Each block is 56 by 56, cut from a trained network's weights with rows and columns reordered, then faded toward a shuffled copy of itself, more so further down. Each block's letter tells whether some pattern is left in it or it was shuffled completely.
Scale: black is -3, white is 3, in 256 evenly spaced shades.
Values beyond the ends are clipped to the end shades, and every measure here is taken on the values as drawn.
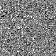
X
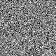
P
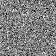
P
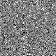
X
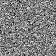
P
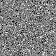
P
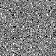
X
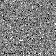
X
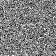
P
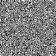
X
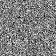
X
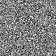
P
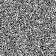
P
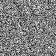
P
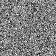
P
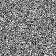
P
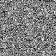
X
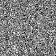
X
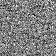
P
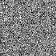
X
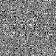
X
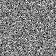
P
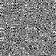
X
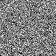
P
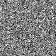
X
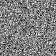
P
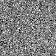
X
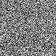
P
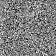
P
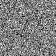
P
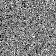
P
